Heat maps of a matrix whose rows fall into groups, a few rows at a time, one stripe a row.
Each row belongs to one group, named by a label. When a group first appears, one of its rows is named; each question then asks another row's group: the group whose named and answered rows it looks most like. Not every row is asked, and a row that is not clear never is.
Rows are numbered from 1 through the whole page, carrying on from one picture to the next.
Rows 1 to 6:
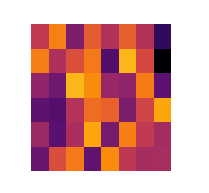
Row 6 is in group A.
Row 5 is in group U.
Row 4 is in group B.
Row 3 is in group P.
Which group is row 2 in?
U
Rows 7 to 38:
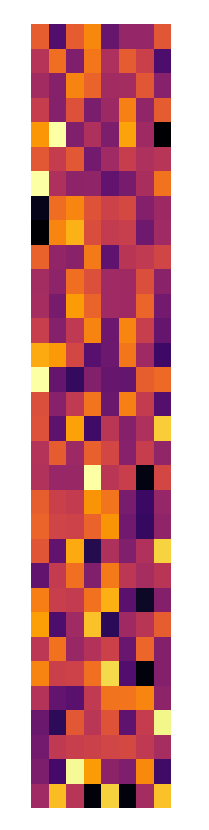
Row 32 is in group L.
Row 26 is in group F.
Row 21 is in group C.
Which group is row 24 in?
L
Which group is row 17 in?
P
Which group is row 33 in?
F
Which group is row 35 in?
B
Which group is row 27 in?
F
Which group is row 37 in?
P
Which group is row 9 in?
P
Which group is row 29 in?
A
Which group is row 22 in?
U
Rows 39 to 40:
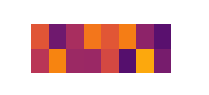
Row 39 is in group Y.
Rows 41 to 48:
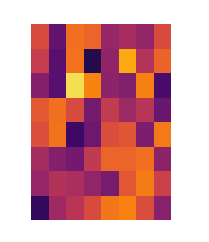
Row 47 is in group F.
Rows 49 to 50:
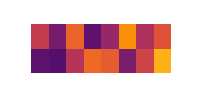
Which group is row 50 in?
B
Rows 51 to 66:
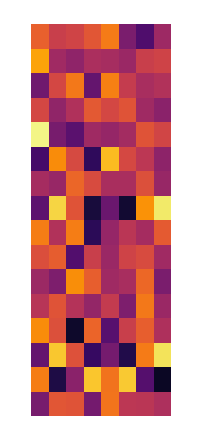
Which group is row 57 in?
P
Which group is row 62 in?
L
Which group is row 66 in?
A
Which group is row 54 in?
Y
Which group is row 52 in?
C
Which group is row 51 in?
F
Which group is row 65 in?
Y
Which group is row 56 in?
A
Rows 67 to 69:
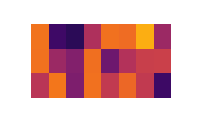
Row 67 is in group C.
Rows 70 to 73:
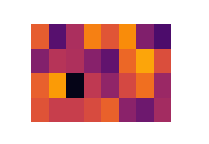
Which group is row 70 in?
Y
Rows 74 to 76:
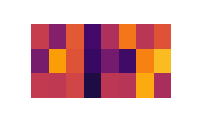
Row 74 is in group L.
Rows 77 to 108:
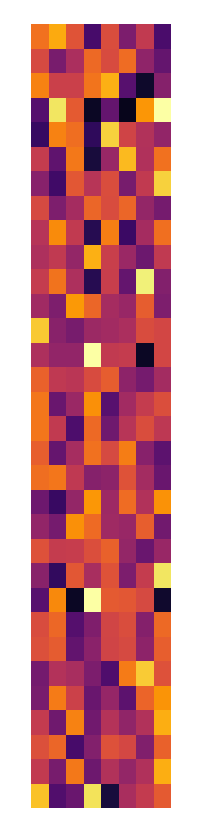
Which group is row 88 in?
P
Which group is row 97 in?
P
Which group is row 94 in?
Y
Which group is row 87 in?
L
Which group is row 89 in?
C
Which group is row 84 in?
Y
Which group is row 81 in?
A
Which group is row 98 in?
F
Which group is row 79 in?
F
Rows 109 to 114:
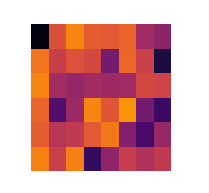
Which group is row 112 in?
Y
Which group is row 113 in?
F
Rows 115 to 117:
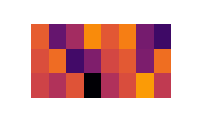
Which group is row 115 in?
Y
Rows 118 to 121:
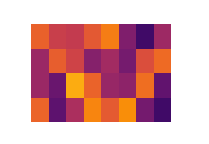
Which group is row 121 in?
Y
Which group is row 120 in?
P
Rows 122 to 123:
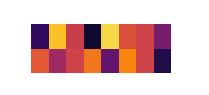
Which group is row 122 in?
A
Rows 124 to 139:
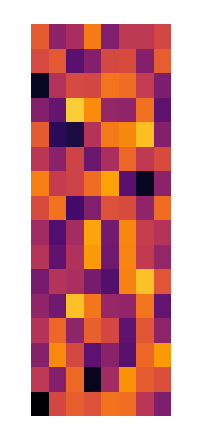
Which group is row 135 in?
P
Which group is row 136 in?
L
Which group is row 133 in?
U
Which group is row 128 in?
C
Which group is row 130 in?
F
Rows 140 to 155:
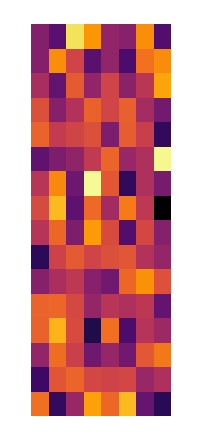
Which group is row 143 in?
Y
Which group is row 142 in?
B
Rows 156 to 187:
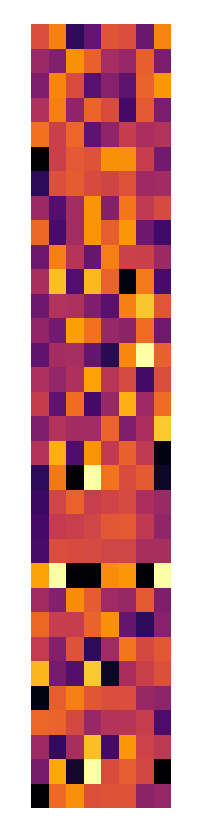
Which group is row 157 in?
P
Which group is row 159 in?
L
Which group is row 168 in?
P
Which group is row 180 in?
F
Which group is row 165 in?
A
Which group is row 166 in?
L
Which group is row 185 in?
U
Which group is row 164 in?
Y
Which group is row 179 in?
P
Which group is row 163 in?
U
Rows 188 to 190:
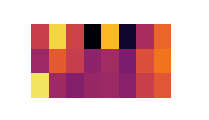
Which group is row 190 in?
C
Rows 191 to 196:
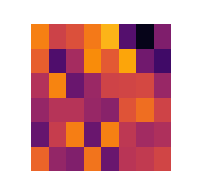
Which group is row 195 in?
A
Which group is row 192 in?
Y
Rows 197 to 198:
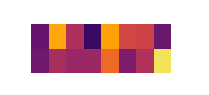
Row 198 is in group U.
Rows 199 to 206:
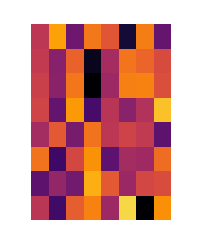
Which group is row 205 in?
B
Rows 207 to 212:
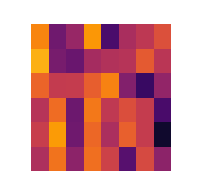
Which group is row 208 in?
C
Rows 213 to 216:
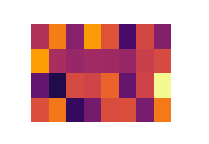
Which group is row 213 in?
L
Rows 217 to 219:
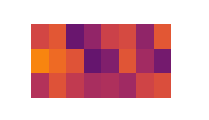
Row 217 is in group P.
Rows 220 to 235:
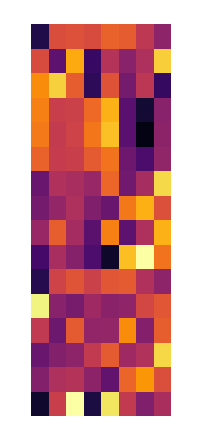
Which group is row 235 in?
A
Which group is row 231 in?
C
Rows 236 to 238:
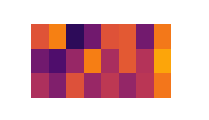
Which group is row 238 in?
B
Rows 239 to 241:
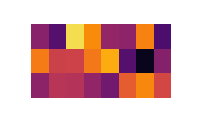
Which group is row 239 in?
P
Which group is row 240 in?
F
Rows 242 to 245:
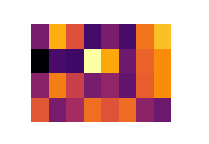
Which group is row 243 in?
B
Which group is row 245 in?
Y
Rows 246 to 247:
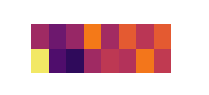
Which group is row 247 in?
C
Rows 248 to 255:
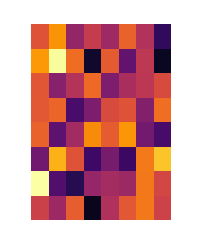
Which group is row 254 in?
C
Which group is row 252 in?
Y
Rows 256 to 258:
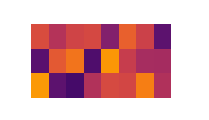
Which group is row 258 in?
C
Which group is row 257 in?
A
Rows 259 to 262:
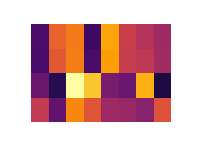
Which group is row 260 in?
A
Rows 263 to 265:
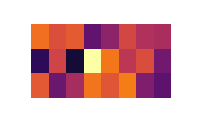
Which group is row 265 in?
Y
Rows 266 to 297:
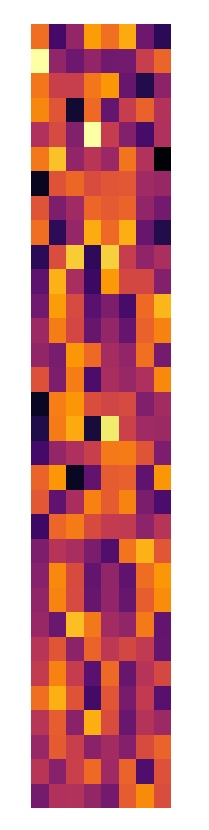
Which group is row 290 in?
P
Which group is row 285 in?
Y
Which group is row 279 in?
P
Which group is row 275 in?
A
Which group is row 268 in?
F
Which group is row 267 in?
C
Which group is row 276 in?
A
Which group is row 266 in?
Y
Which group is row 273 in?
Y
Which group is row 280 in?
B
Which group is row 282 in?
A
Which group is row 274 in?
Y
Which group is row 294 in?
L
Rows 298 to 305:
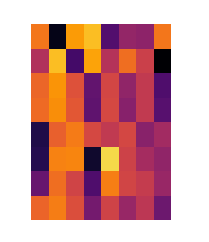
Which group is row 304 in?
A
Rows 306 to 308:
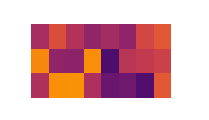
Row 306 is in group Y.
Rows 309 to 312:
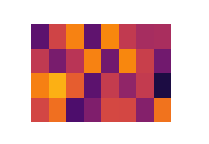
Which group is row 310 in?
U
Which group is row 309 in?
A
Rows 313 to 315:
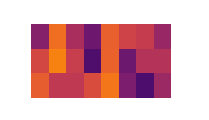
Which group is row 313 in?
A
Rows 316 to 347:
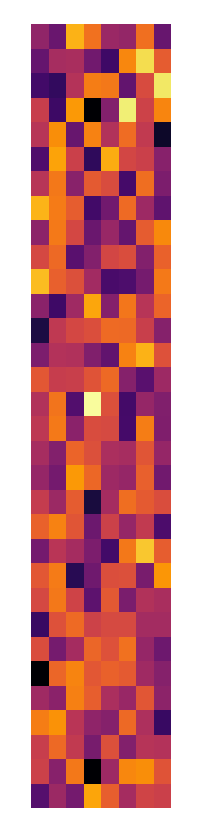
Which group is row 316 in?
P
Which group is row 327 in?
U
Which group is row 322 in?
L
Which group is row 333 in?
P
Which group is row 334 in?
P
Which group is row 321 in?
A
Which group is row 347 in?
B
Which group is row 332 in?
L
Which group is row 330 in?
F
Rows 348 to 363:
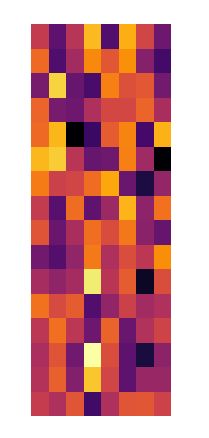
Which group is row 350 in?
A
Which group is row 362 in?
L
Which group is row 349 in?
Y
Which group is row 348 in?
U
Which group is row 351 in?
C
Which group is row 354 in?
F
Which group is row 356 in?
Y
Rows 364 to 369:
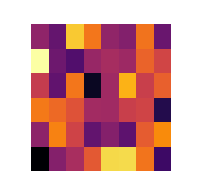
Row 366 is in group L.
